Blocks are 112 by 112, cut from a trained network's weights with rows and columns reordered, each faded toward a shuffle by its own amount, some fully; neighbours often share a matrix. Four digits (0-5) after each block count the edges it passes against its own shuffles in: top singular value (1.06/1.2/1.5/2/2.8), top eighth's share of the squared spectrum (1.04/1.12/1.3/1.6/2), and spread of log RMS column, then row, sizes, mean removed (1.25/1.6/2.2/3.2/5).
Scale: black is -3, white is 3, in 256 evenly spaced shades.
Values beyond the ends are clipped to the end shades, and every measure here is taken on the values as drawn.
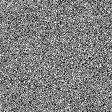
0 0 0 0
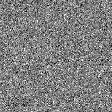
3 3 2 1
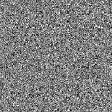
3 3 2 1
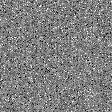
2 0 0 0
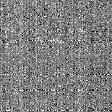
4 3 0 3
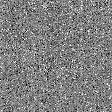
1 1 0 1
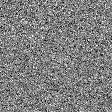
0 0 0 0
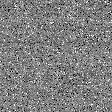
1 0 0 0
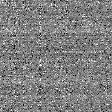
3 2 2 0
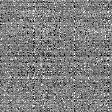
4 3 3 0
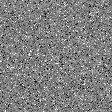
0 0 0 0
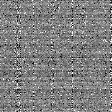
4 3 3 0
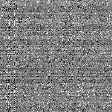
4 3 3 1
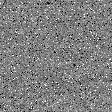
1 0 0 0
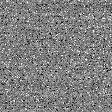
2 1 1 0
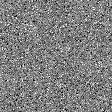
0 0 0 0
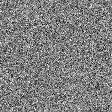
1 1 0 0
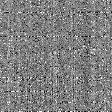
3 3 0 3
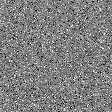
0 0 0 0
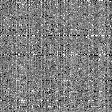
4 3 0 3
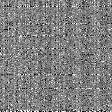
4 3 0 3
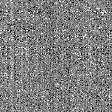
3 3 0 3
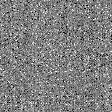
2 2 0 2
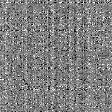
4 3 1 3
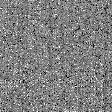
2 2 0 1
